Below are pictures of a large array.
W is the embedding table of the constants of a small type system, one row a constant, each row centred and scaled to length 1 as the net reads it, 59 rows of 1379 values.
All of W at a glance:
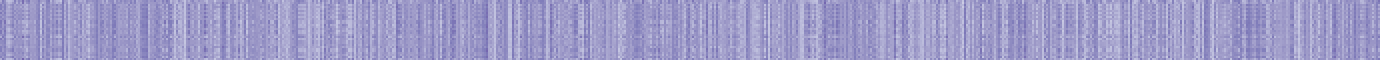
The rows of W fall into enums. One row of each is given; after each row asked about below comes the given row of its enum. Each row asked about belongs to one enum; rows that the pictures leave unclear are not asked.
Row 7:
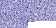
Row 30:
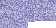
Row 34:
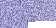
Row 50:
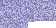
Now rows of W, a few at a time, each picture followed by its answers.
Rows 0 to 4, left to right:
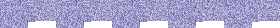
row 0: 34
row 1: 34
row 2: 34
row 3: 7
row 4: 50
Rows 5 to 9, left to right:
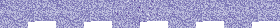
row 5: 30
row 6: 30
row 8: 30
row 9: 50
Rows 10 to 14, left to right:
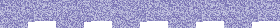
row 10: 50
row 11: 34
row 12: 30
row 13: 50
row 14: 50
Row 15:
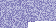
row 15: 34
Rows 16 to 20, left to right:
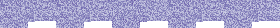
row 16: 50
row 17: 50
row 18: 34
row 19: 50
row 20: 30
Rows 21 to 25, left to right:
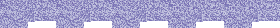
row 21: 30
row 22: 30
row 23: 30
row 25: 50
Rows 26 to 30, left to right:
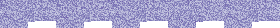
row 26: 30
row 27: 50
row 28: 30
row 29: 34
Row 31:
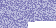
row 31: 30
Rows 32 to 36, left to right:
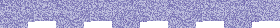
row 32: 50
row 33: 30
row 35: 30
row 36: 34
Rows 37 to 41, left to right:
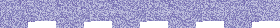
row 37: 34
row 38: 50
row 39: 30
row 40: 30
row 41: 34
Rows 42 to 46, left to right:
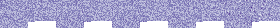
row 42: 30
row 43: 34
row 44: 34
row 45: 50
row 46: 7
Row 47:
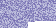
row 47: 30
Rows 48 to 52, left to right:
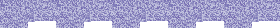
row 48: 50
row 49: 50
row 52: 50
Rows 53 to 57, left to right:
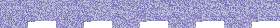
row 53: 34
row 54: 34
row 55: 30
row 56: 50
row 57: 50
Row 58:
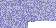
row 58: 34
